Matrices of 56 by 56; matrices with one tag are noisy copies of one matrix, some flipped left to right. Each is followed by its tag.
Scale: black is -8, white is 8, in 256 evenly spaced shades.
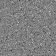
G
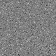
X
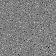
X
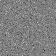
G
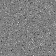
G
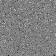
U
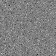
X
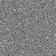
U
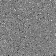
U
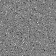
G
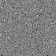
U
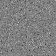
G
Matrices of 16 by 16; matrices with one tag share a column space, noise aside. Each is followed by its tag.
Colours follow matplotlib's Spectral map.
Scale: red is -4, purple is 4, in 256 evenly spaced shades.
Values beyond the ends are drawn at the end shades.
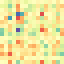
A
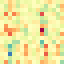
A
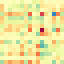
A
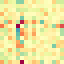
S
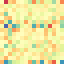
S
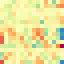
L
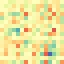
A
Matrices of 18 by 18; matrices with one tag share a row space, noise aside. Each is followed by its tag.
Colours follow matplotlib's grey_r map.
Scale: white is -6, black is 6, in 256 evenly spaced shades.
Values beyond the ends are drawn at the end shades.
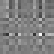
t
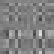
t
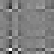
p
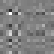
p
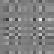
t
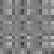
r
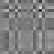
t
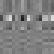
r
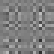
t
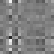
p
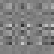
r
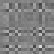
t
